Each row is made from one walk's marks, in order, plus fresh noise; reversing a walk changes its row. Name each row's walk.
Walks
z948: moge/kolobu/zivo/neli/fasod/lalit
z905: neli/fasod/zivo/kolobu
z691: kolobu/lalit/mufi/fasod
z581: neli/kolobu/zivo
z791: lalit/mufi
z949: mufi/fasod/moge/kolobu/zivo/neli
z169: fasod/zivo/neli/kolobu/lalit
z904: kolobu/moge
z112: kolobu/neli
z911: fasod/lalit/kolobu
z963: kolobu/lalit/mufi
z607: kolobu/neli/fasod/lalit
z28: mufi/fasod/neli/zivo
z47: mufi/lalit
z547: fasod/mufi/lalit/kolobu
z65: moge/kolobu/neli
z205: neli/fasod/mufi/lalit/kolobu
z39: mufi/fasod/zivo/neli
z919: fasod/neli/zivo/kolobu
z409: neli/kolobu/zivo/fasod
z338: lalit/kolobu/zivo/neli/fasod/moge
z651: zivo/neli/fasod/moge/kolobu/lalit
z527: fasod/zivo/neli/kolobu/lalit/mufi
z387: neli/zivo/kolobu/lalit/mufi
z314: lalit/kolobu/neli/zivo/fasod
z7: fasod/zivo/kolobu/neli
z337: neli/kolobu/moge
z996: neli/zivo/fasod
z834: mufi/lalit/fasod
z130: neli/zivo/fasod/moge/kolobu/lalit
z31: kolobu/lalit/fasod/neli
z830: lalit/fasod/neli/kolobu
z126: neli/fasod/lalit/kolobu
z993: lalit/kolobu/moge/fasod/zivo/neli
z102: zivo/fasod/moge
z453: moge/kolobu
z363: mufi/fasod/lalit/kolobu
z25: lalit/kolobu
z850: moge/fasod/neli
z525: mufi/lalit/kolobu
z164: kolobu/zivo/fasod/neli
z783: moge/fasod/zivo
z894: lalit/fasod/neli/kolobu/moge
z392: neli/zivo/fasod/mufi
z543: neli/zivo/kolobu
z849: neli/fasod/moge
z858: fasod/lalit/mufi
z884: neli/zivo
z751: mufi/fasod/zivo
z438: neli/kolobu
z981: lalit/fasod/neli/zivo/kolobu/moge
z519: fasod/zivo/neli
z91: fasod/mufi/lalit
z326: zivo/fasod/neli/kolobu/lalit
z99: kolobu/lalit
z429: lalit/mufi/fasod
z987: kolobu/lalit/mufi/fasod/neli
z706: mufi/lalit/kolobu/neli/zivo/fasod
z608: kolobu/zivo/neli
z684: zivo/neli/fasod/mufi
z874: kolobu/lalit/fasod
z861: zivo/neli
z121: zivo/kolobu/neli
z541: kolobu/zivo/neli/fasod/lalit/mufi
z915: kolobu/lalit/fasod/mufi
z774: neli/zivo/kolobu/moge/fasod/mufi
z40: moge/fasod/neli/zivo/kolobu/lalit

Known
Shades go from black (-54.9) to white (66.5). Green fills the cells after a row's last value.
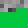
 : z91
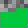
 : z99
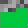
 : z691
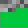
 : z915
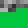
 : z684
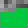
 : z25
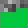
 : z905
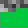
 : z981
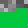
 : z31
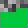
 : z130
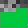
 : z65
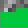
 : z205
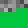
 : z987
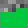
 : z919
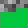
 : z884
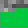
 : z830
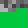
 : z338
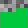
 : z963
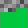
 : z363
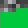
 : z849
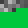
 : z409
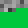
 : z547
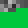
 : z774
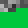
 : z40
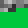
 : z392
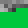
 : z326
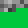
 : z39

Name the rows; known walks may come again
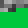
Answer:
z392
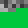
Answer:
z338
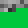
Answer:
z39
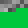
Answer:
z915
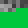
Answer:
z453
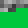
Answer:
z684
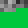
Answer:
z438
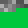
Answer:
z31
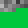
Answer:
z121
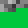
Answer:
z884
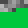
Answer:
z874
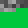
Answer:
z894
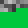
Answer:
z996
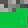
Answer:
z314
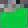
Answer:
z112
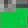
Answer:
z25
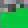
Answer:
z519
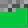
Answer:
z791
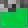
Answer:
z130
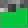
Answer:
z102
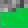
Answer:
z911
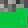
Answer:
z581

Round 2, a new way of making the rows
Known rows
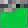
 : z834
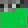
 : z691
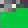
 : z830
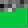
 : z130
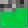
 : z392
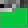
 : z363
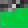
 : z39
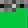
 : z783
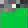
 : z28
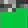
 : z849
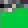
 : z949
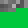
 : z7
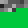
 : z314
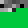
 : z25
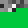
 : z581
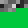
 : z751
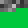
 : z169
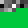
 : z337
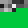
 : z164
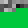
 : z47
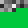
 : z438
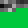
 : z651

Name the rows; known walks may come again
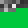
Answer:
z987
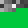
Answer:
z830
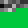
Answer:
z949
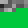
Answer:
z706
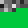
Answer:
z326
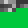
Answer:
z849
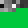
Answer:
z894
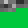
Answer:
z684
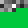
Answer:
z438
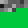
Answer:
z314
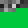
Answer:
z691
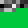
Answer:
z904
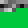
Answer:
z525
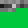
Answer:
z774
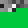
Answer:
z581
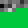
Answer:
z130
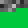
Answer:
z169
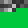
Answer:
z608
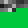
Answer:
z338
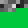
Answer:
z751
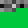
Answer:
z783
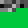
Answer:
z993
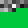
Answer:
z850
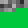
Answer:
z392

